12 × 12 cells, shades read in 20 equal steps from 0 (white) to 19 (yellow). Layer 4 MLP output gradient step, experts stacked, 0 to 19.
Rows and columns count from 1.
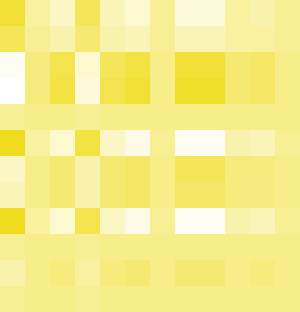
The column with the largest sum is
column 5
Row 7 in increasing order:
5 7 10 10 10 11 11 12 12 13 14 14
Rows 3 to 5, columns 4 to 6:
4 14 16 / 3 15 17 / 9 10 10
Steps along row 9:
down down up down down up down same up down up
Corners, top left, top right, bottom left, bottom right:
17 9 9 10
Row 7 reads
5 10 12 7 12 13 10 14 14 11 11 10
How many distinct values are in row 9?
10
